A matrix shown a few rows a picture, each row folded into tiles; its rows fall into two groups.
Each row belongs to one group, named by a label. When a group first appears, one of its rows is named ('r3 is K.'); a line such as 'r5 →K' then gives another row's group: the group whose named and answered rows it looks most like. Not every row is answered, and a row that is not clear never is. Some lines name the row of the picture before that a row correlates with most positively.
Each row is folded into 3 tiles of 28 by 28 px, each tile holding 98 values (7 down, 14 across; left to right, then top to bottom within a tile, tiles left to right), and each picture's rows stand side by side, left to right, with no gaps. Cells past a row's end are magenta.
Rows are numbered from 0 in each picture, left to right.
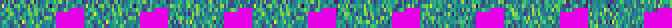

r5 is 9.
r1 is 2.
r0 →2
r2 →9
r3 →2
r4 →2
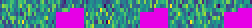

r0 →9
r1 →2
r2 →2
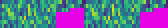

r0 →9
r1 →9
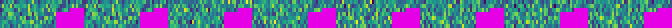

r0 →2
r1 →2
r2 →2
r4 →9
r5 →9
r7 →9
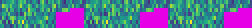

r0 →9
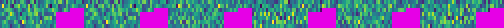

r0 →2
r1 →2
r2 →9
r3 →2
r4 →9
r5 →2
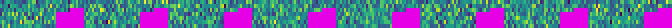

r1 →2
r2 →9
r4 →2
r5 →2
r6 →9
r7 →9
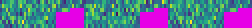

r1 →9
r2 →9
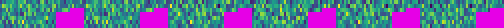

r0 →9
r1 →9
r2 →2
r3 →2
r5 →2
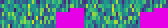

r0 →2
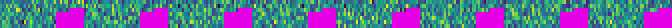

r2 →2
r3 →2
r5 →9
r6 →9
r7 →9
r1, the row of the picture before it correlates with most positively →1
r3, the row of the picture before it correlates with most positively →1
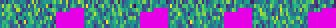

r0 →2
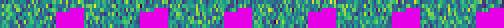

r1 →9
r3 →2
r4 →9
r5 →9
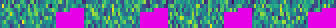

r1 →9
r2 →9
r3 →2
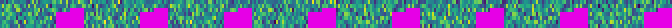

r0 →2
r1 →9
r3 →2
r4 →2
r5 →9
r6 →2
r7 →2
